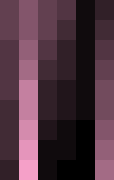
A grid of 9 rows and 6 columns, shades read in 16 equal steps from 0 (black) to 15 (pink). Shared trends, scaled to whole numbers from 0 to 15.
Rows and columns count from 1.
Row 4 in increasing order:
1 3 4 5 6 10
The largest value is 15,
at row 9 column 2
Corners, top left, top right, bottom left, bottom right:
6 3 3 10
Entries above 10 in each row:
0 0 0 0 1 1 1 1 1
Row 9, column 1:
3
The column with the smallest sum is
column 5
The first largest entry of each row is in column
2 2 2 2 2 2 2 2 2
